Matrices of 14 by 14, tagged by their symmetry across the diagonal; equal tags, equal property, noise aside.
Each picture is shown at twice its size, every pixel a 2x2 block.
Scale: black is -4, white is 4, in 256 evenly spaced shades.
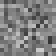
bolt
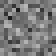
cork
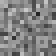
cork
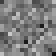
cork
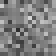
bolt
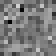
cork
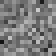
cork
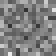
cork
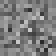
cork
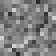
bolt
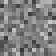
bolt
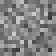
cork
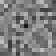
cork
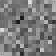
cork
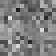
bolt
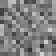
bolt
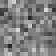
bolt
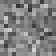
bolt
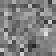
bolt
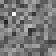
cork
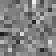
bolt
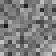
cork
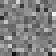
bolt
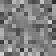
bolt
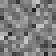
cork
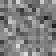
bolt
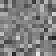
bolt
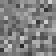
bolt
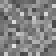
cork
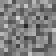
cork
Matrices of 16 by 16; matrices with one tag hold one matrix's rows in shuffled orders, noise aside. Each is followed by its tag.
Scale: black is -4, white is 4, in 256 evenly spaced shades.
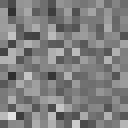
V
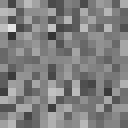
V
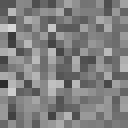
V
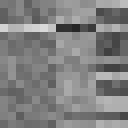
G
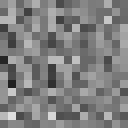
V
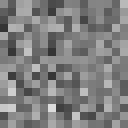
V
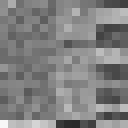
G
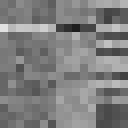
G
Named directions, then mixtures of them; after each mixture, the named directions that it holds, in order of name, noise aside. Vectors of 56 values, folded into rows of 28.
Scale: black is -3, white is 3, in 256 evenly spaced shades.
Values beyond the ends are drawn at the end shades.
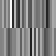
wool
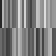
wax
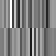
wool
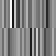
wool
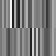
wool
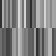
wax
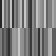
wax, wool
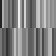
wax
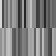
wax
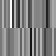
wool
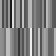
wax, wool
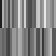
wax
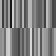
wax, wool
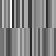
wax, wool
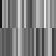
wax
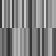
wax, wool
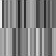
wax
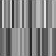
wax, wool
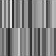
wax, wool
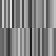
wax, wool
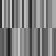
wax, wool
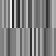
wool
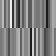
wool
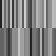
wax, wool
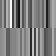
wool
